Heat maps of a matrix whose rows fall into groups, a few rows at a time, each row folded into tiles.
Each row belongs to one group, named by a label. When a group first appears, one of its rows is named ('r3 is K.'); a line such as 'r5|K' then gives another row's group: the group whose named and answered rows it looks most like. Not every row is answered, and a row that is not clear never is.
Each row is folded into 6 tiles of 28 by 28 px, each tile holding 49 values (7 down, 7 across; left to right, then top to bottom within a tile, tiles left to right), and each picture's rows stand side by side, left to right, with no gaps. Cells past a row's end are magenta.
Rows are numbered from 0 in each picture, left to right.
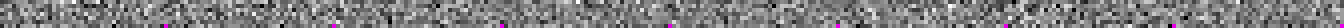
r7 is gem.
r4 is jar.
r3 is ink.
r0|ink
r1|ink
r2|jar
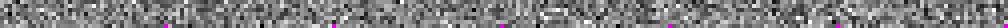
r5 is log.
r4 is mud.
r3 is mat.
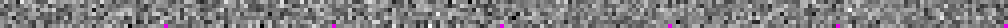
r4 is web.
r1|ink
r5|log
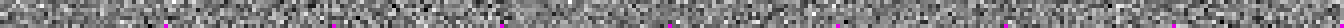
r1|mat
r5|web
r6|jar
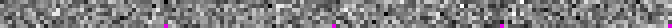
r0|gem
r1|jar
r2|log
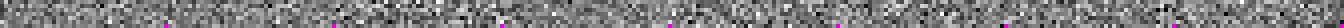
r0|jar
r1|jar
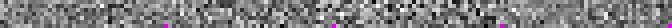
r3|log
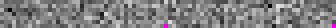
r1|jar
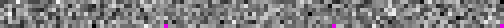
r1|web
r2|gem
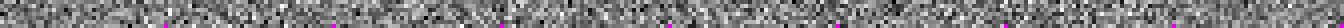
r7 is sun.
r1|web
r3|log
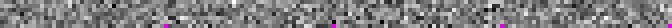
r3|mat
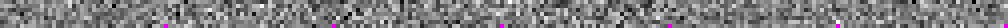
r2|gem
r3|mat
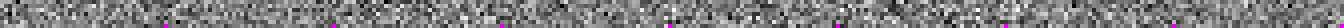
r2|mud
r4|web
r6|log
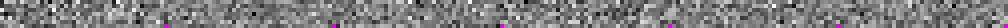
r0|mud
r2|ink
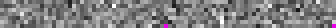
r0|sun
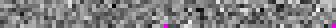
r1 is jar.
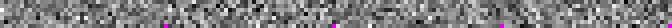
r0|web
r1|gem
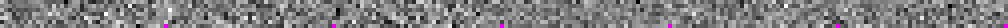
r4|sun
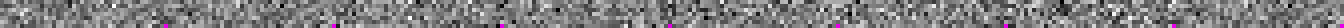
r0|sun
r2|ink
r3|log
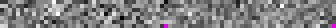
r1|sun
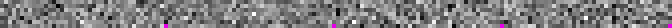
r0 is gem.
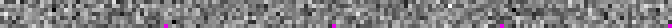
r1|web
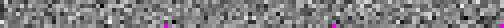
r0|jar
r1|web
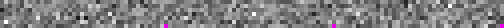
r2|sun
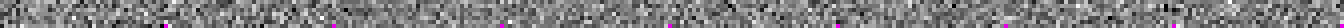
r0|ink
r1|mat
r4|gem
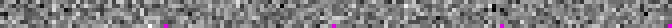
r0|mud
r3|web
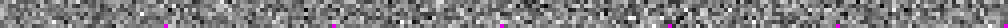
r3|mud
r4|gem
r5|mud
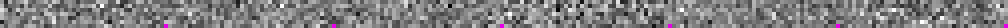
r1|sun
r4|log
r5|mat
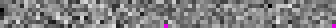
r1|jar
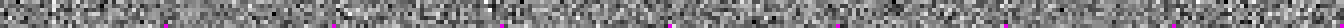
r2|log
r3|ink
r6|log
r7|mud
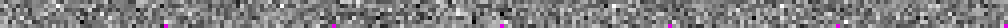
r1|sun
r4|jar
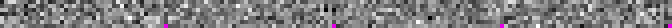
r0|mud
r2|mat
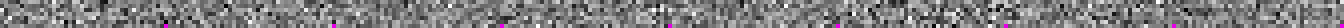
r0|mud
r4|sun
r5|mat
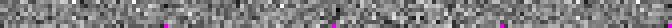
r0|ink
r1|sun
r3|ink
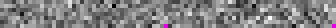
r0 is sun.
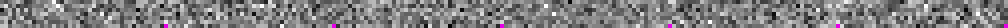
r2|ink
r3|log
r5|mat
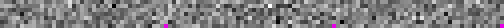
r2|web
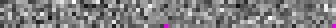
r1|mat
